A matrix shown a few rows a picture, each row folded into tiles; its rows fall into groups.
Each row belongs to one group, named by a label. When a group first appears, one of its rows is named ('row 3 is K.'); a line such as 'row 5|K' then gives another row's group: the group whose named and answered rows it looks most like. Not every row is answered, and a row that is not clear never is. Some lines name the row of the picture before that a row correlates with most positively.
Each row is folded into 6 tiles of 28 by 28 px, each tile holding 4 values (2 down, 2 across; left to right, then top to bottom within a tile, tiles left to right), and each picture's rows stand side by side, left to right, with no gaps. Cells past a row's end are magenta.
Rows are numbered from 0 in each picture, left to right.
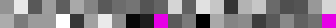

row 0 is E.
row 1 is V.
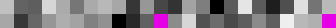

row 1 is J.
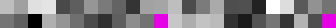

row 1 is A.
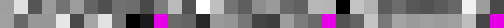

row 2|J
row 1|V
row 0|E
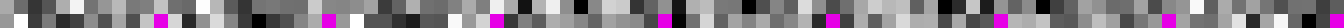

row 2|J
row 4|J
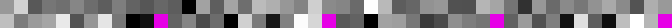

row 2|V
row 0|E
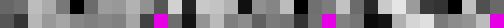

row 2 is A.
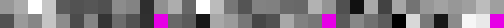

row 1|V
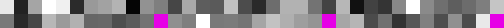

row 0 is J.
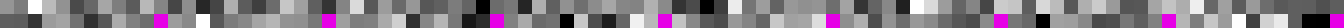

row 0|V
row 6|V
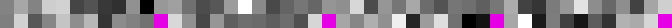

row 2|E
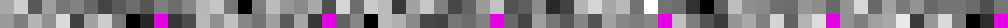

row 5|E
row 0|E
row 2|V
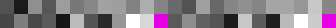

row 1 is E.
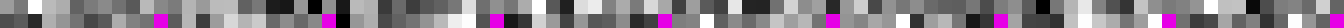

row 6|A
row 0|V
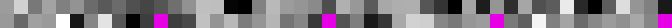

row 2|A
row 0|E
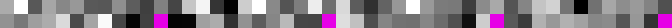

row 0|E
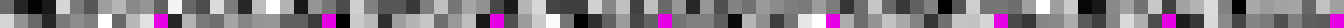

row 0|A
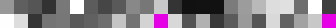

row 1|A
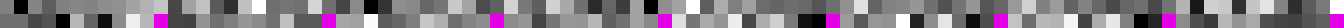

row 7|V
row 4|E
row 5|E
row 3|A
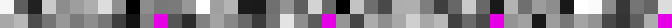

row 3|V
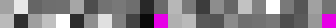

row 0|E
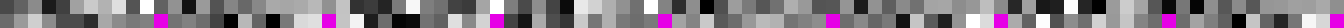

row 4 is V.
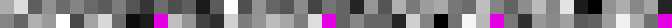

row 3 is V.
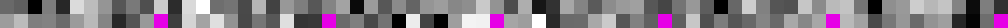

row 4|J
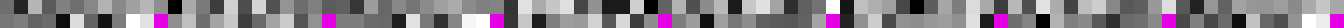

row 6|V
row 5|J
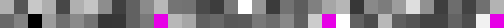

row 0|V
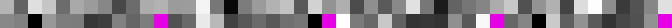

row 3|V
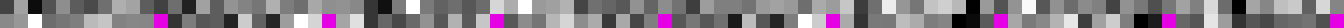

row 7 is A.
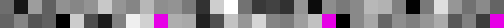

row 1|A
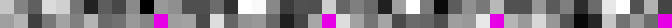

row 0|A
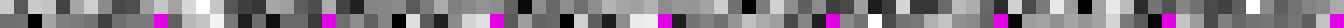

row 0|V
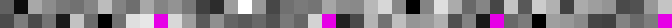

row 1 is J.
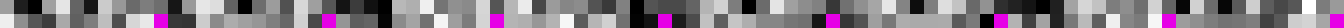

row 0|A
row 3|E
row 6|A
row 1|J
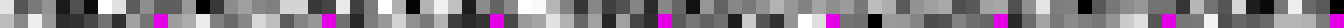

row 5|V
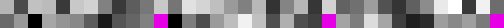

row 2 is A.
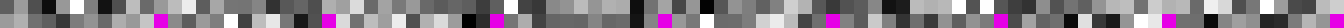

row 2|E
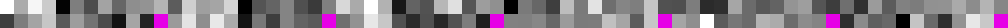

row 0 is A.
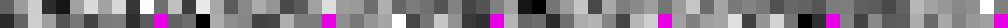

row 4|E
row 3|A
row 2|E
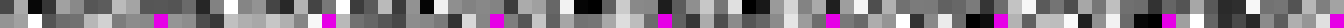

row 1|A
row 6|E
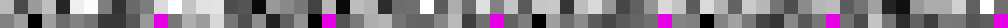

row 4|V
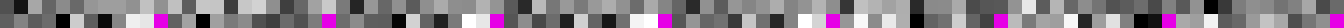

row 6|E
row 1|V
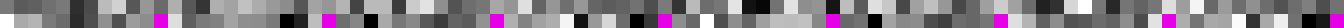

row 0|A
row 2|V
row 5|V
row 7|E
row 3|E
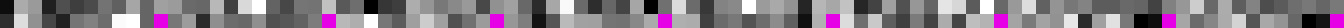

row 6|E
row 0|J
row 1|V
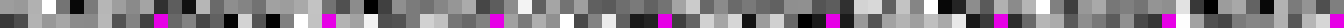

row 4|E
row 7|A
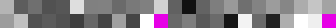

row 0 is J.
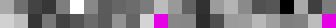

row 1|A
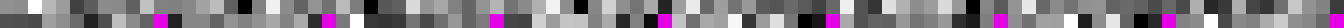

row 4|E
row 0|V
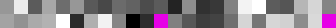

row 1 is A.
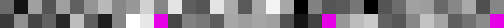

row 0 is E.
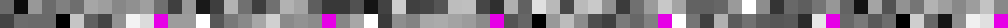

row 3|V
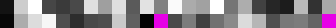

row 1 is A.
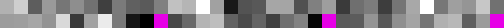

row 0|E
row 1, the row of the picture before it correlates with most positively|0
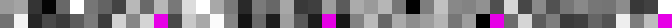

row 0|J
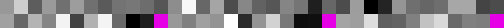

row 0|E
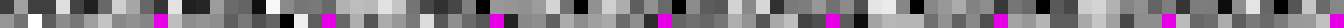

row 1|A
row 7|J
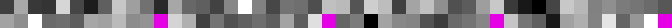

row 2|V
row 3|A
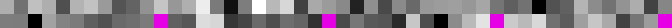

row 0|V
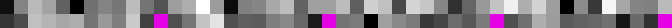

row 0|J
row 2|V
